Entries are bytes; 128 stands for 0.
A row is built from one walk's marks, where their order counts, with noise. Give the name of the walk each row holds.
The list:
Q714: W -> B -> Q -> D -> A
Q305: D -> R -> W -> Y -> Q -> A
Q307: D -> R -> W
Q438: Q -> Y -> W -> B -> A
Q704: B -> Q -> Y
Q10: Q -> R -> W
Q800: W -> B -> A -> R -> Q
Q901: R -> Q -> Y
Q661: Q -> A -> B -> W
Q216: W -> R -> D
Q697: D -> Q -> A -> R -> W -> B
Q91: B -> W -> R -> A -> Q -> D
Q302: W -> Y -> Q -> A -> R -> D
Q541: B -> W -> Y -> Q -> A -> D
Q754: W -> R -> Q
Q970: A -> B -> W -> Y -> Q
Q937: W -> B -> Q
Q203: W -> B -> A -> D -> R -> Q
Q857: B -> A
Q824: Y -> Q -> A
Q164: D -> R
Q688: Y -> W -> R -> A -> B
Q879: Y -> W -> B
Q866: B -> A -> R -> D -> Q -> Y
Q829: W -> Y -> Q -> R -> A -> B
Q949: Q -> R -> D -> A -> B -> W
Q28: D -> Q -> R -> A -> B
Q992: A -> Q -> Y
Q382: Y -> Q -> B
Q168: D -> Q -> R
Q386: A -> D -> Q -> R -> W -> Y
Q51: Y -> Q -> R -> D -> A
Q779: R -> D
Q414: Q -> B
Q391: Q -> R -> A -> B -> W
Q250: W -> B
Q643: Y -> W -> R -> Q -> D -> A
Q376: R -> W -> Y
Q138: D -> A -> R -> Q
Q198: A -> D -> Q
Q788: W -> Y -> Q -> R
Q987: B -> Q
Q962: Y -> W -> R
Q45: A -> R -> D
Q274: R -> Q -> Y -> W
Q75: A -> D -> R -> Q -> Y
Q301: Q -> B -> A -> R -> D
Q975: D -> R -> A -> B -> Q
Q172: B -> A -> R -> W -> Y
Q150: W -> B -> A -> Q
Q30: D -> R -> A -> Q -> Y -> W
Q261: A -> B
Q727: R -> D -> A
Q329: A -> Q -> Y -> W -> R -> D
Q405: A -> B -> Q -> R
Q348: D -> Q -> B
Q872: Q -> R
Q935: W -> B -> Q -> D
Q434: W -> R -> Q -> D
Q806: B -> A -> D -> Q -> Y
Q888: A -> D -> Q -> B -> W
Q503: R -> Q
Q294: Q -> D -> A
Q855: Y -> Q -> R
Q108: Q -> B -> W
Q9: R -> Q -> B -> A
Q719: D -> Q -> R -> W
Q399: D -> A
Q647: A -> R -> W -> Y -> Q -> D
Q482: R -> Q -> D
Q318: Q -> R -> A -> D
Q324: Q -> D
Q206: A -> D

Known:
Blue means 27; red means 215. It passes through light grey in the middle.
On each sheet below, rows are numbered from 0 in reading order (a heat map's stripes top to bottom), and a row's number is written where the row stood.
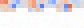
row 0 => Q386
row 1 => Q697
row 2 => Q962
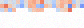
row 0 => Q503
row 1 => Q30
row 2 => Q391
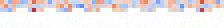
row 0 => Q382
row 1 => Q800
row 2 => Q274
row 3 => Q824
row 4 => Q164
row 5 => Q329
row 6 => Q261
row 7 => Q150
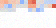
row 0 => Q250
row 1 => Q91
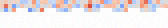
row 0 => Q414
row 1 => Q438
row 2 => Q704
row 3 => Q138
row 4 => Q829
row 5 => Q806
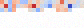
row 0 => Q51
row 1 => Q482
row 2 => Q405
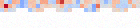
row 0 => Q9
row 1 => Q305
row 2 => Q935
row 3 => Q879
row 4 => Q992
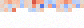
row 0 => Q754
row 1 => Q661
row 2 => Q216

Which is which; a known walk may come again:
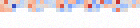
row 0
Q405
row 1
Q172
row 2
Q348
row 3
Q28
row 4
Q970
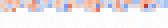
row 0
Q754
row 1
Q987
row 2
Q688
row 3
Q391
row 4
Q399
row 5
Q719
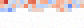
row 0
Q541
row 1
Q714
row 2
Q45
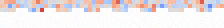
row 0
Q307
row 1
Q10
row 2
Q164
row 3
Q824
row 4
Q806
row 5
Q901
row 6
Q992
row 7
Q206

